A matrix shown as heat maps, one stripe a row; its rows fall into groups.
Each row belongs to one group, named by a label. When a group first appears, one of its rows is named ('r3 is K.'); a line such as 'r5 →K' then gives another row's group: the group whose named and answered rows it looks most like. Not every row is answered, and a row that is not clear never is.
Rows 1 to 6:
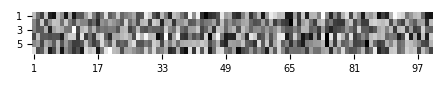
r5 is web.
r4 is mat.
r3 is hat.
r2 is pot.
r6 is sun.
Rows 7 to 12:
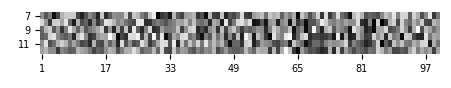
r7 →pot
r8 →web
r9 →pot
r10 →mat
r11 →web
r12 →mat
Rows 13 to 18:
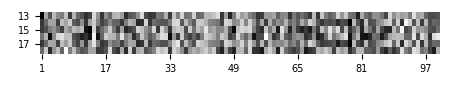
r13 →web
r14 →hat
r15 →web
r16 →web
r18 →web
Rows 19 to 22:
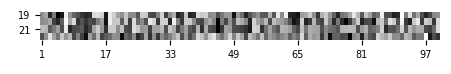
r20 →pot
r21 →sun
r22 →hat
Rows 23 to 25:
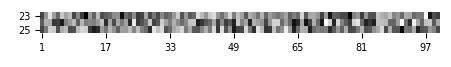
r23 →hat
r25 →mat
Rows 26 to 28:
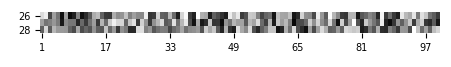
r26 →sun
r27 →sun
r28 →web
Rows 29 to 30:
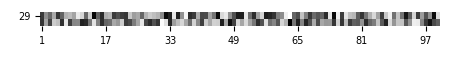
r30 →web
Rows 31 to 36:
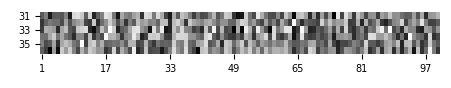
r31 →mat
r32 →web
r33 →mat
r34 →mat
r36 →hat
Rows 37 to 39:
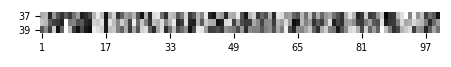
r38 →sun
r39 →sun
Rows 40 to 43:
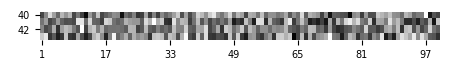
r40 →hat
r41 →mat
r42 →hat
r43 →sun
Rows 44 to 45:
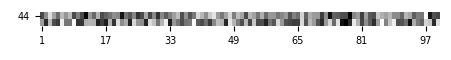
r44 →hat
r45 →pot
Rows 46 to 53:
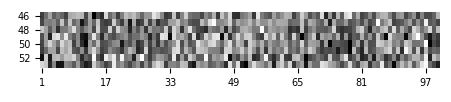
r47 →hat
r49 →web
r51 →hat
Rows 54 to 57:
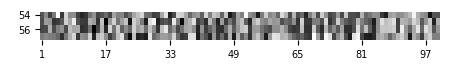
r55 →pot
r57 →pot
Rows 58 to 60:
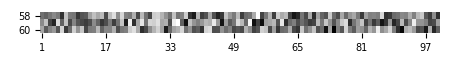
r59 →web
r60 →mat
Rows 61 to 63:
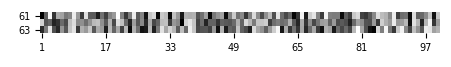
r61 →pot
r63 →pot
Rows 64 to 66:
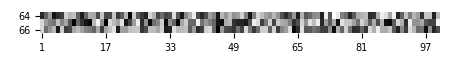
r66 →mat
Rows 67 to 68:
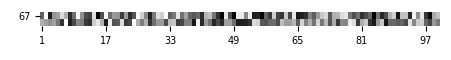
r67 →web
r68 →sun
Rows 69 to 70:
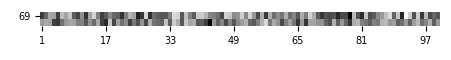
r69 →hat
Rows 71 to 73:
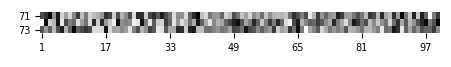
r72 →mat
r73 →sun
